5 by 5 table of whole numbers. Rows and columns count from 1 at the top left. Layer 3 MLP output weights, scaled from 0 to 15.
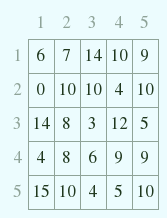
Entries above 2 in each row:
5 4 5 5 5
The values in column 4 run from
4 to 12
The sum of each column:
39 43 37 40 43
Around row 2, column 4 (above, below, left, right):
10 12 10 10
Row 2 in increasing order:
0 4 10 10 10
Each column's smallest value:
0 7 3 4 5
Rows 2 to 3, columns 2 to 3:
10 10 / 8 3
